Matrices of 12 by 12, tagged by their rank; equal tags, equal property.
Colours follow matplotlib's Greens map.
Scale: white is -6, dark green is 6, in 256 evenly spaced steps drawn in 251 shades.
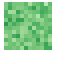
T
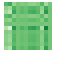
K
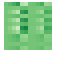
K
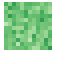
T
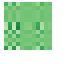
K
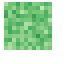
T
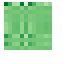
K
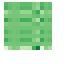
K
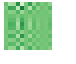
K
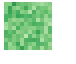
T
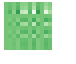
K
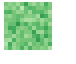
T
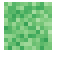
T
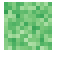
T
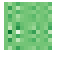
K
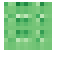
K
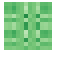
K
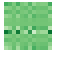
K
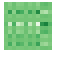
K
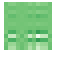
K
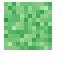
T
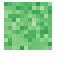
T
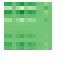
K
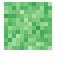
T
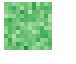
T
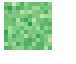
T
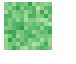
T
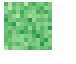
T
